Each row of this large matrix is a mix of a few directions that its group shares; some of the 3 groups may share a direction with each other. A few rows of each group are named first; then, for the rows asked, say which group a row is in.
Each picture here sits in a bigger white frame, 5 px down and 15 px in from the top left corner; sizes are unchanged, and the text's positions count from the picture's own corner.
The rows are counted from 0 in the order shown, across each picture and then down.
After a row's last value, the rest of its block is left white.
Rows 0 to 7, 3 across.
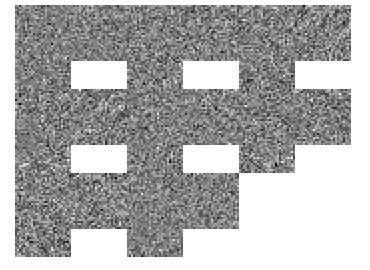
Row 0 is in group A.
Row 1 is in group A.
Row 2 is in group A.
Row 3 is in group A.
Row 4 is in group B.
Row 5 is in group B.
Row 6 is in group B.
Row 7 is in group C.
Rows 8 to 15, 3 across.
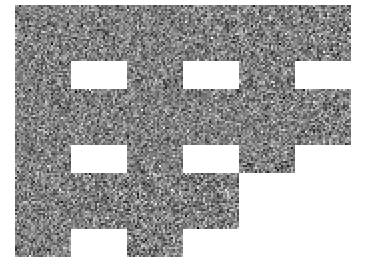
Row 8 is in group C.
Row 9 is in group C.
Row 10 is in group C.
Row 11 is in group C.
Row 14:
C
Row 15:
C
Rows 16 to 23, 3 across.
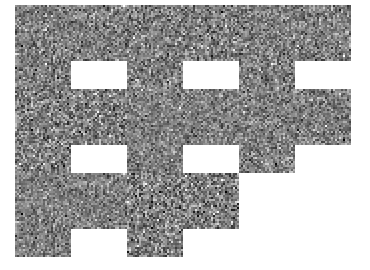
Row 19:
A
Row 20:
C
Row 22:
B
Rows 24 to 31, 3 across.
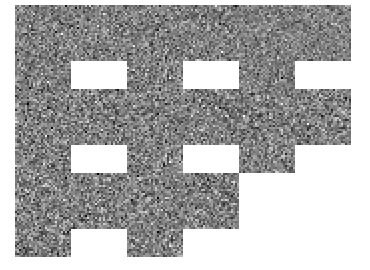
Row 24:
C
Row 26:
B
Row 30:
C
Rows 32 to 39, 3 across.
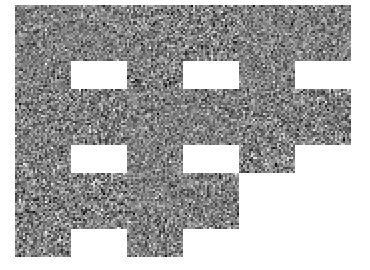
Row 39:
B
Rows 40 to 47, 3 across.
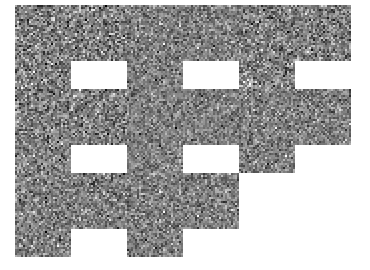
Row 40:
A
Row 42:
C
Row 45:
C
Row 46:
B
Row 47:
A
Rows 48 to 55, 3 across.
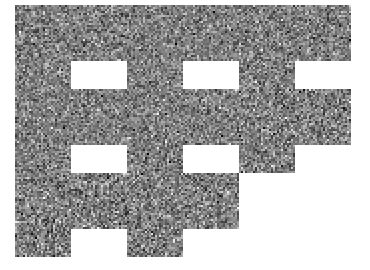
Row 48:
B
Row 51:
A
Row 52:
B
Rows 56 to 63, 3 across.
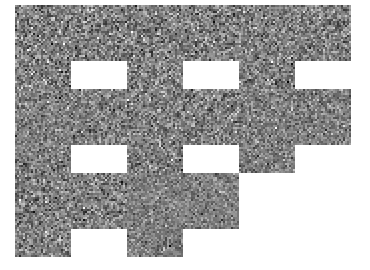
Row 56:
A
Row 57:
B
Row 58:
A
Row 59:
A
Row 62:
B
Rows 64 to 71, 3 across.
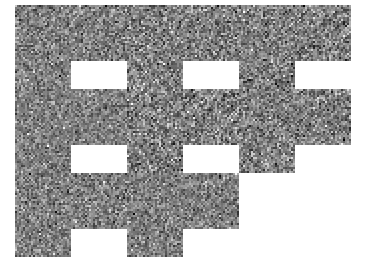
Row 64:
A
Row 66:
A
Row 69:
B
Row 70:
C
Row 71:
B
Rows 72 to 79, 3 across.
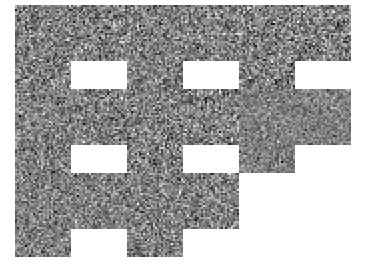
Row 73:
C
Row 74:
C
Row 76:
B
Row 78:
C
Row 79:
C
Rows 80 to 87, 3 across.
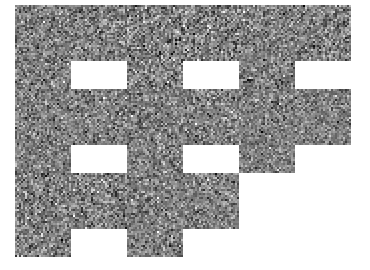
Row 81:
A
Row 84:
B
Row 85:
A
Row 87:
B
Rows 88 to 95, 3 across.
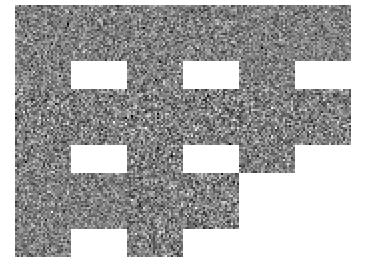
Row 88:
C
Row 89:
A
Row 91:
A
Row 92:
B
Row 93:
A
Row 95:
B
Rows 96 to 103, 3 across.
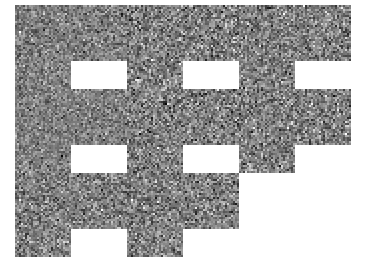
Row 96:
B
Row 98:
C
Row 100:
A
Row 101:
A
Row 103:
B
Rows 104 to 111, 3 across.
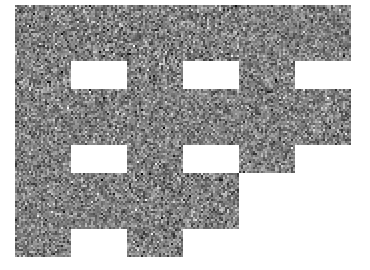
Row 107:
C
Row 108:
C
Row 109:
C
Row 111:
C
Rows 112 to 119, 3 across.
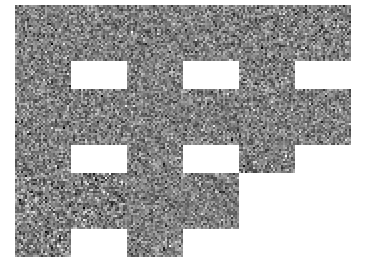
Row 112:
A
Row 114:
A
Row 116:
B
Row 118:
B
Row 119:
B
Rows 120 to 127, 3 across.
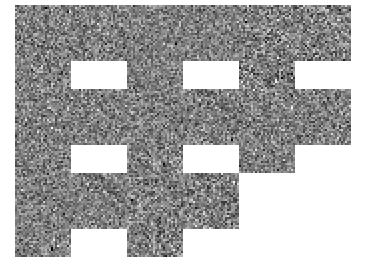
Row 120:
C
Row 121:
A
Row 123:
A
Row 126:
B
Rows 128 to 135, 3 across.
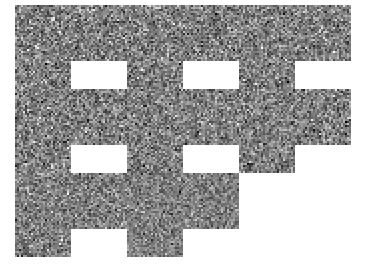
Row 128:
A
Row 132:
C
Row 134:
C
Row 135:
C
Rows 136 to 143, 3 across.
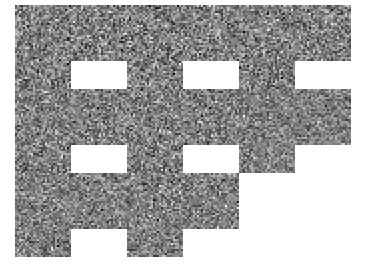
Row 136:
A
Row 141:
B
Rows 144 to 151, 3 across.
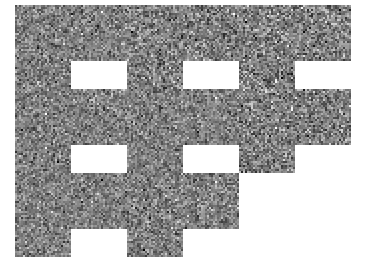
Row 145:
B
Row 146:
B
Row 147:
B
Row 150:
A
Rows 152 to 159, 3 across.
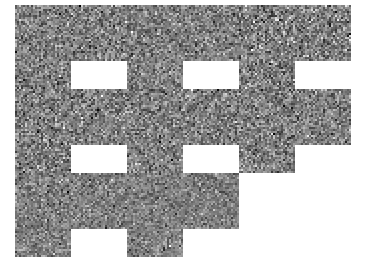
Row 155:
A
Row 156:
A
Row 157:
C
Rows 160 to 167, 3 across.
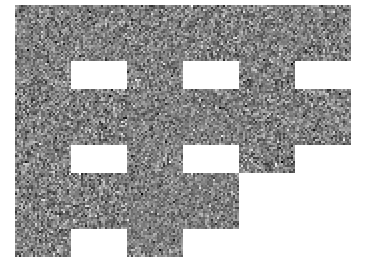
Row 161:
A
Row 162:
C
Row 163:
A
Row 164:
B
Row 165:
B
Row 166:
C
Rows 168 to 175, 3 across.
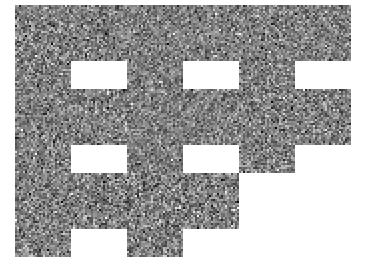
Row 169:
C
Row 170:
A
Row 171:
B
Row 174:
C
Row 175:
A
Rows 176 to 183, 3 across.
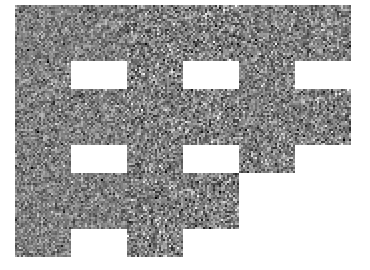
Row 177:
B
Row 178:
C
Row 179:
A
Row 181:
B
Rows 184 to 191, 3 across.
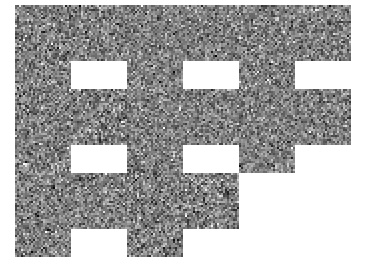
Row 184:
C
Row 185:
C
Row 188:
C
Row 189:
C
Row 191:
C
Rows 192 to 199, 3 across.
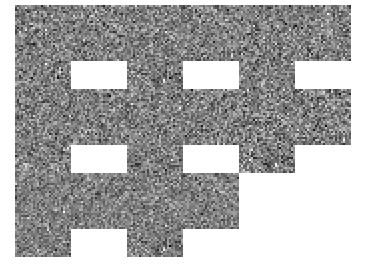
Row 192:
B
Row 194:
C
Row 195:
C
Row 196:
A
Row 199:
B
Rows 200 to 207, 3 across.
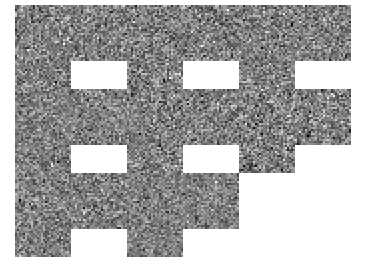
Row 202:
A
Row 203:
B
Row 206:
B
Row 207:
C
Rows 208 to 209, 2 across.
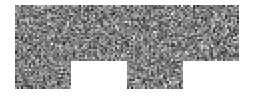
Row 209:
C
